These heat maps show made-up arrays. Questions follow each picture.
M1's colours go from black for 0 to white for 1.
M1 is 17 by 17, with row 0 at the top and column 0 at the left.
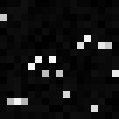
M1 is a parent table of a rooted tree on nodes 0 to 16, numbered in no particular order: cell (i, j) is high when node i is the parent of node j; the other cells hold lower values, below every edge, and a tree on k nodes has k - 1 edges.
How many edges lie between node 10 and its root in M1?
0
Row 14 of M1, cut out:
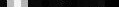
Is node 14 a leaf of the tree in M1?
no
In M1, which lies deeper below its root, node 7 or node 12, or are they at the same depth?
node 12
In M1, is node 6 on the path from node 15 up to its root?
yes
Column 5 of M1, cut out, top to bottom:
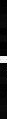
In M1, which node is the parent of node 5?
8
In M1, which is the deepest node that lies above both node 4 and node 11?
6
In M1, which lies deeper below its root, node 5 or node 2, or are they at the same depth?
node 2
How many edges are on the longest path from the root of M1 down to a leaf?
5
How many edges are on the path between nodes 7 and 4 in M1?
7
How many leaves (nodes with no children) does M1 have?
8
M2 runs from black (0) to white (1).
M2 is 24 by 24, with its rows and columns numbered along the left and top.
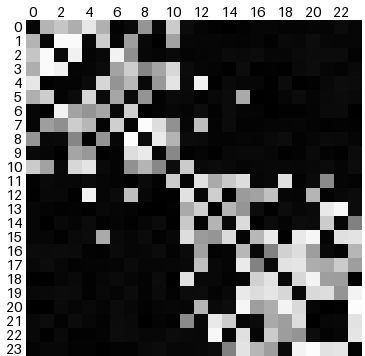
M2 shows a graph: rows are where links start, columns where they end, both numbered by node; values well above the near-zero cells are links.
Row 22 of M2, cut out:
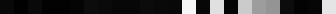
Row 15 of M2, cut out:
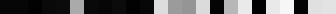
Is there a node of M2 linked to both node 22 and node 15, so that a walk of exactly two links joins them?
yes
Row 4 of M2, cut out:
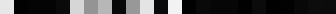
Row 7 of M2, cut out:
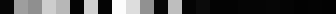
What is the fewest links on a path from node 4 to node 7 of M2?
1
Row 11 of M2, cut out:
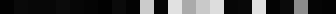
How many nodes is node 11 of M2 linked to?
7
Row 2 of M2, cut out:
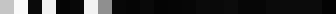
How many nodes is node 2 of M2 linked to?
5
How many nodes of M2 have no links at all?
0
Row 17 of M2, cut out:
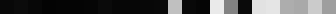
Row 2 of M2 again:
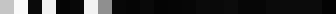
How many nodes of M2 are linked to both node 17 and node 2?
0
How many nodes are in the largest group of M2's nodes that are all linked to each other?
6
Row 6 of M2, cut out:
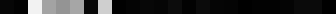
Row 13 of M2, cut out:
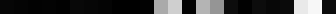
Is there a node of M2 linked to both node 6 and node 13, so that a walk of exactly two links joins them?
no
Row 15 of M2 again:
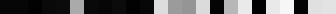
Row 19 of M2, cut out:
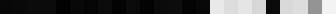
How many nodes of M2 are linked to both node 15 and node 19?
5
